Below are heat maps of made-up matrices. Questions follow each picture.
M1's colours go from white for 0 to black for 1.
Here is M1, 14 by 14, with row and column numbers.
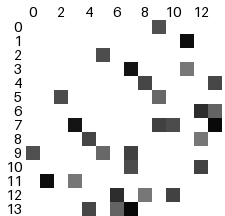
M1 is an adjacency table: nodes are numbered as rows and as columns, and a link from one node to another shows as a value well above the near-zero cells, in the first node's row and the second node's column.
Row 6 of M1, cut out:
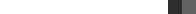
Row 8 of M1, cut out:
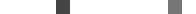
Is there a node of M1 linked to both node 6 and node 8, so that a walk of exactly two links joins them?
yes
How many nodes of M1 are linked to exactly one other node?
3
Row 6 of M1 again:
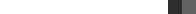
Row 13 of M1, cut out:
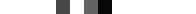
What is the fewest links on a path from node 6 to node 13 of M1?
1
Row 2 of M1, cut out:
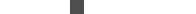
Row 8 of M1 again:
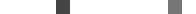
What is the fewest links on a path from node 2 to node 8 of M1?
6
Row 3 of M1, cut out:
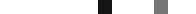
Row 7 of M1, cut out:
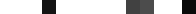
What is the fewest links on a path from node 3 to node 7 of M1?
1
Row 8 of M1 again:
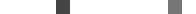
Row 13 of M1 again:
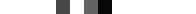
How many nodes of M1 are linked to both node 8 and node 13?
1
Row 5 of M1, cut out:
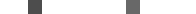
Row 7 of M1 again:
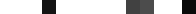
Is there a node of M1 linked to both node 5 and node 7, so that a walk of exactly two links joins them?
yes
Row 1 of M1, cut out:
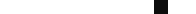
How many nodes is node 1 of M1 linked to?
1
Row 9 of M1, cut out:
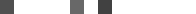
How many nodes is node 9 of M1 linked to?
3
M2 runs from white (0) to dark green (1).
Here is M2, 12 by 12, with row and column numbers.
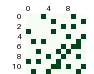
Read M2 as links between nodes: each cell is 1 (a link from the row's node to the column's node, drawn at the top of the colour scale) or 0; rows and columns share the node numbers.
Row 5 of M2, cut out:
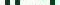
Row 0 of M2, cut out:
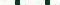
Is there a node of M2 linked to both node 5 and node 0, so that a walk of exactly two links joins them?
yes
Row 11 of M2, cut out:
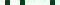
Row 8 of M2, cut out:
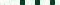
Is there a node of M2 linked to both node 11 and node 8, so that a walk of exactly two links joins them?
yes
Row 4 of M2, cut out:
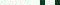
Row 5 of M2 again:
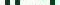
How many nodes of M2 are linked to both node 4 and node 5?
0
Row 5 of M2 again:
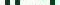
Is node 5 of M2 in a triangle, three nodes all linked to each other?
no
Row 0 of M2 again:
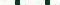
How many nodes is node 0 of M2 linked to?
2
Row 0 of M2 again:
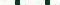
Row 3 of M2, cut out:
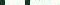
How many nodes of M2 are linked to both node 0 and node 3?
0
